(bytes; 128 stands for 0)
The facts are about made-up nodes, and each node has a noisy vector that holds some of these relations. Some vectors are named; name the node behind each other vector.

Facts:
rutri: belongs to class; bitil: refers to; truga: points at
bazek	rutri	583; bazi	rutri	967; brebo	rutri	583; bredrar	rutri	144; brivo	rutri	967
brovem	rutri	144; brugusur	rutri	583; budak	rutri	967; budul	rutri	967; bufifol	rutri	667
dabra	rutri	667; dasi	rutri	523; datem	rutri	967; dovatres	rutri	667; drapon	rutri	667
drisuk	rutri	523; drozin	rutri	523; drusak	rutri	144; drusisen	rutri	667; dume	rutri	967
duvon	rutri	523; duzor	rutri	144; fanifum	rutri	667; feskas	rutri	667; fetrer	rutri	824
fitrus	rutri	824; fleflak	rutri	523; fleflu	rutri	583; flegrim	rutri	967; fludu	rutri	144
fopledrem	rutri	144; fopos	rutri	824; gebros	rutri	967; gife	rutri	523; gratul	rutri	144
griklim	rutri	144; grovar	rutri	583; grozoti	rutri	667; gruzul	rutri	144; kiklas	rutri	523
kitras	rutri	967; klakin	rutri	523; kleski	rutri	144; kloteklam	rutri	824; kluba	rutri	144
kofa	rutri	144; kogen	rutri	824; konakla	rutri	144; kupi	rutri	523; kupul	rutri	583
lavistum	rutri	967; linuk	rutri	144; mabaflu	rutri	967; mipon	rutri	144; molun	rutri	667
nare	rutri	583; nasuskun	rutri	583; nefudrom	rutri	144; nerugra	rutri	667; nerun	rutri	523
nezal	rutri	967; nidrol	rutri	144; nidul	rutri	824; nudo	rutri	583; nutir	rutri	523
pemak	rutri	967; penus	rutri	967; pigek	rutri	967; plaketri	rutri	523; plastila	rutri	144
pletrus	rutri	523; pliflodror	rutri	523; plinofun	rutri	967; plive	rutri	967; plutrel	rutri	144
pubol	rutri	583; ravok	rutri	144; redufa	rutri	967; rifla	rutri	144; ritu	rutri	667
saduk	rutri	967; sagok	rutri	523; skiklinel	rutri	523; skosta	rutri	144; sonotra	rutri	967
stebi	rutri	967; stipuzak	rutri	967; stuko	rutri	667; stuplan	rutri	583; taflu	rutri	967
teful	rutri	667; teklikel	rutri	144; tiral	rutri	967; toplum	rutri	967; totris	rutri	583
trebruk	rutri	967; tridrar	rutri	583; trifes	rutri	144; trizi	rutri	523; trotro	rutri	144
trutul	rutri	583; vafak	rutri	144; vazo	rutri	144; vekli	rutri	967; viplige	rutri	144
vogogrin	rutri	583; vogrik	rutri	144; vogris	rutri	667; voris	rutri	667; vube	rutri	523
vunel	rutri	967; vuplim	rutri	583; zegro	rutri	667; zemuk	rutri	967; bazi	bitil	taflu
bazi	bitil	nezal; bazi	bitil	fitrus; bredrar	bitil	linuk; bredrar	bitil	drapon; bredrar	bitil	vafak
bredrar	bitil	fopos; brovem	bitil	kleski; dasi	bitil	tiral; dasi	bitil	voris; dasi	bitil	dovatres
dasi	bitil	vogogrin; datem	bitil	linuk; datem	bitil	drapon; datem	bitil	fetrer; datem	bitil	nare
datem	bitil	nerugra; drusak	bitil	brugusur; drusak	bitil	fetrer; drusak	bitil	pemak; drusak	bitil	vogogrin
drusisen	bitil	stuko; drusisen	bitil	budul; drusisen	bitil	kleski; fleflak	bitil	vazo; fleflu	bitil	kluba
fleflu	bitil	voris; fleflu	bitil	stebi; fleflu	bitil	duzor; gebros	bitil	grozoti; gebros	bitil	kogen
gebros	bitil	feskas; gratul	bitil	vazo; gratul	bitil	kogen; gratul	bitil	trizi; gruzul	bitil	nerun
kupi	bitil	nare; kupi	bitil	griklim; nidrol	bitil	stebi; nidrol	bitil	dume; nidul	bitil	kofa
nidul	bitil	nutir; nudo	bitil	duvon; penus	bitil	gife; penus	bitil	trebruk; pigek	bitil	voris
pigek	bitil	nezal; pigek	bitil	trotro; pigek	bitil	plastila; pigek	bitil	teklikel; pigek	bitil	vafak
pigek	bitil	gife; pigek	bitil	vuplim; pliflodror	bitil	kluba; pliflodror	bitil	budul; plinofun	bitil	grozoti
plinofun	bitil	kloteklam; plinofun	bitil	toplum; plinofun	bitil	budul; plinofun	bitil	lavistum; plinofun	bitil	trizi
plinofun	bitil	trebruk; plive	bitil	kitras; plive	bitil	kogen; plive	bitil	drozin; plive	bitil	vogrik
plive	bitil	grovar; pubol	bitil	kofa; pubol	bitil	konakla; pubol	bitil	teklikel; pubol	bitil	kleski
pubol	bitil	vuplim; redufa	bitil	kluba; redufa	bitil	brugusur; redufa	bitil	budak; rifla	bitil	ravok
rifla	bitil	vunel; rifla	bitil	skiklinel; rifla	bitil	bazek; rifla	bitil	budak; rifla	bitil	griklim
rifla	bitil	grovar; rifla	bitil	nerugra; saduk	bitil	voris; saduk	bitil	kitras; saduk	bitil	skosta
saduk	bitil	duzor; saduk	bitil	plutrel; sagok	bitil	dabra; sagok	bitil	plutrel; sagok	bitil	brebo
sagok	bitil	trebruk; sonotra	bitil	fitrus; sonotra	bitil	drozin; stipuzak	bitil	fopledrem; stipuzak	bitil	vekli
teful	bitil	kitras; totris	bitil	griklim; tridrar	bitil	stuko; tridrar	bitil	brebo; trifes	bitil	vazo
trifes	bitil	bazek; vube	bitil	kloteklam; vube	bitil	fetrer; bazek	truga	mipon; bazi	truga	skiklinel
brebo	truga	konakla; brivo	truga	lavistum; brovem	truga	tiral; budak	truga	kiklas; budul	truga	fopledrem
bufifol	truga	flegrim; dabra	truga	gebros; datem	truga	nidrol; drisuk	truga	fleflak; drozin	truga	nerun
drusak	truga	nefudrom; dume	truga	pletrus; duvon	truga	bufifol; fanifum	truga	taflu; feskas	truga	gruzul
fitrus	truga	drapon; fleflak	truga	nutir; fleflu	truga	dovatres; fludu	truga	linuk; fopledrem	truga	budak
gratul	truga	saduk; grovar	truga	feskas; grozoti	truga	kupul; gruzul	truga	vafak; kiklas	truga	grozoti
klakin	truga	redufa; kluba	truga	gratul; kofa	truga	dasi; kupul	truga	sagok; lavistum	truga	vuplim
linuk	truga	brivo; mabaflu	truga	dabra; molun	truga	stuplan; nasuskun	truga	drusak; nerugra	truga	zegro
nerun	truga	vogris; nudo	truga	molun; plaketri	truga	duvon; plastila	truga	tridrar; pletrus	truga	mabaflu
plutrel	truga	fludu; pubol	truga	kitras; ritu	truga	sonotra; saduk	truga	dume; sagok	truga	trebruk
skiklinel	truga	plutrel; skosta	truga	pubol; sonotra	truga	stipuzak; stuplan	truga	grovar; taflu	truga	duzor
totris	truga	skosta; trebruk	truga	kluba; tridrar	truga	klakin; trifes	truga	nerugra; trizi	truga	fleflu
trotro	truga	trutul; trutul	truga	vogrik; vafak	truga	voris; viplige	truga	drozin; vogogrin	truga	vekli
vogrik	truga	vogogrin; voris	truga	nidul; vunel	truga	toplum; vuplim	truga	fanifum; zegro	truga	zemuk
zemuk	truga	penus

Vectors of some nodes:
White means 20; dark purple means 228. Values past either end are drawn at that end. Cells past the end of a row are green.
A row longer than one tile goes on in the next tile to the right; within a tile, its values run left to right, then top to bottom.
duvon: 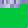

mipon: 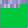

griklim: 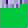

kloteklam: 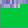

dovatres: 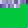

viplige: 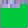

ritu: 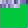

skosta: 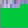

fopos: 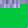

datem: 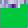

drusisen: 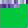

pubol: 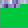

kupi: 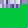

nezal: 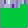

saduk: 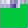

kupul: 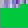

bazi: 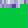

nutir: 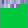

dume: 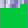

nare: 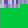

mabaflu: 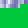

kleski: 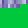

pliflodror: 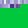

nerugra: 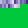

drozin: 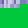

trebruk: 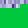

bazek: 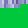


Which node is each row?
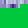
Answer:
plinofun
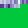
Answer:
teful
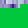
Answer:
penus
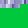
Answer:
vunel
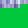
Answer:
gruzul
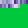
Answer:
zegro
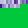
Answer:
voris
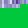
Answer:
vogogrin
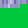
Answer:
kofa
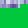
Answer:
gebros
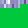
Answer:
kitras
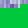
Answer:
bredrar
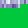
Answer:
plive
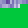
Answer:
fetrer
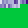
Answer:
dabra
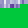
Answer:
dasi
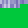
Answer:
duzor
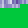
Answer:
trutul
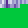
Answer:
totris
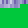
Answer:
fopledrem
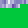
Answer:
taflu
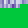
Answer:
sagok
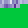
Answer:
tridrar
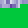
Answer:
drusak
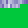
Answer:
plutrel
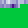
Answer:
pigek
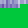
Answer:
nidul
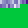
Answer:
drapon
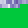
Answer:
kluba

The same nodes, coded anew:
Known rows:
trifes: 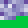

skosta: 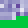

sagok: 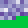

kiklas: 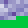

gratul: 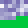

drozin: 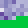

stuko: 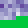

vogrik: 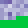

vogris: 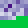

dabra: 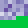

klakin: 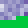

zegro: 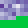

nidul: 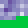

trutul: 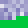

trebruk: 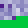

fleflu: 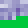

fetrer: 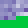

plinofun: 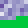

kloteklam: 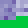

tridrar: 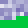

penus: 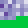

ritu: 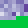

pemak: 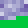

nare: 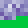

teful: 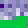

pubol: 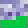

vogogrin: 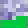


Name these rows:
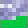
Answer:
stuplan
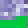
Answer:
kogen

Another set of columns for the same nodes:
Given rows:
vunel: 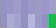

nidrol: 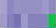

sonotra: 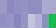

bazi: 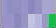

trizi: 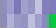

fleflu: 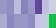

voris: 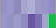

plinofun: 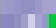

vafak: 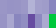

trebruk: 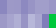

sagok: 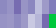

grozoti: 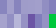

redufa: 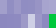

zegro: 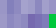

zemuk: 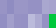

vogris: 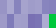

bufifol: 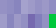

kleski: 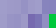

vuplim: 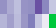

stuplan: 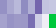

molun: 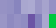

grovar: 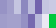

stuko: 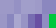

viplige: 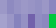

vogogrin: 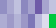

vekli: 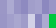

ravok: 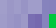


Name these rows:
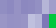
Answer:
saduk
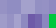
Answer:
nerugra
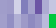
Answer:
nare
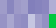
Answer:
brivo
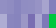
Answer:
gratul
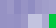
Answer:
datem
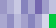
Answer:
brugusur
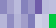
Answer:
kupul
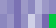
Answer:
fleflak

